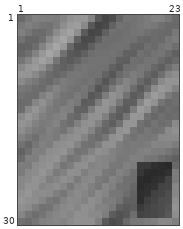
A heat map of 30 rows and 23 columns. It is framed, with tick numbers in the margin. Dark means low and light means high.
Streaks slant up to the right. An odd patch, lower than its surroundings, sits in the bottom right. The halves do not mirror each other. The bottom right is the ninth with the lowest average.
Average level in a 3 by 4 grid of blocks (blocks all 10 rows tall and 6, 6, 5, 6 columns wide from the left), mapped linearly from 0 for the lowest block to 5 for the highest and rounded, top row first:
4323 / 4444 / 5530
